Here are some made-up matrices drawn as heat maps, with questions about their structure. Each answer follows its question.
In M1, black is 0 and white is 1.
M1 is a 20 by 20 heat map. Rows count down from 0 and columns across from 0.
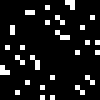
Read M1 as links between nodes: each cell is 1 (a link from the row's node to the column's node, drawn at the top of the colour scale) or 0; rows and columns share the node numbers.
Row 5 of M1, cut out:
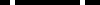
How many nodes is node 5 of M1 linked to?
2
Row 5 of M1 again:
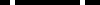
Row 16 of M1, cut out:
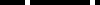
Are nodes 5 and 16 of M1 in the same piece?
yes
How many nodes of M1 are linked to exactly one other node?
0
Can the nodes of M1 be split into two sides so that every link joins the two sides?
no
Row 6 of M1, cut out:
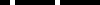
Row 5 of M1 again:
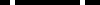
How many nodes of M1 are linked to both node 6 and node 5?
1
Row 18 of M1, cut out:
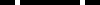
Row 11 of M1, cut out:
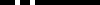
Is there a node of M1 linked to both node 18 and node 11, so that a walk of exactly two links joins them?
yes
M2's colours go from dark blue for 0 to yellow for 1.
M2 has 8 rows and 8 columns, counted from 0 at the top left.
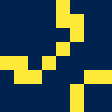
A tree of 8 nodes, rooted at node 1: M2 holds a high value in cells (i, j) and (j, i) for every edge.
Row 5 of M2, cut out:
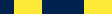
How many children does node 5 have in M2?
3
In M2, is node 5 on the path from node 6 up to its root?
yes
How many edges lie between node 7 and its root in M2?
2
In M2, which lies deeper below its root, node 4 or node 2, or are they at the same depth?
node 2
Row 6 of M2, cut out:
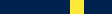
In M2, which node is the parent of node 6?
5
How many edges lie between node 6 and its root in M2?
2
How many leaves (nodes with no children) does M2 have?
5
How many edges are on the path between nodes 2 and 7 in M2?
2
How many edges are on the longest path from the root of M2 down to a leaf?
2
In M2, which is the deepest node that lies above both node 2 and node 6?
5
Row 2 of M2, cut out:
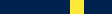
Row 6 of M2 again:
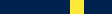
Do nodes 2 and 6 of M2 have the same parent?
yes
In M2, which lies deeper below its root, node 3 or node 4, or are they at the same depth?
node 3
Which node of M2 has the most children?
5
